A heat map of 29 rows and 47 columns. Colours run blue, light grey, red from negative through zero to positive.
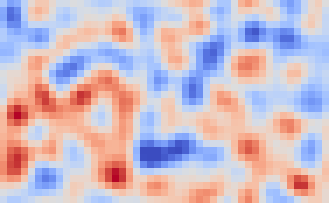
No lone cell stands out from its neighbours. The field is mottled with small blotches. Overall the values sit about 50% of the way up the scale.
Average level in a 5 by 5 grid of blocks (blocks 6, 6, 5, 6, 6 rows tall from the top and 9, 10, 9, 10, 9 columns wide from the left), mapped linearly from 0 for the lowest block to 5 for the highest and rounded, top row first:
1 3 2 2 1 | 2 2 2 2 2 | 5 5 2 3 1 | 4 4 0 3 3 | 2 4 3 3 3
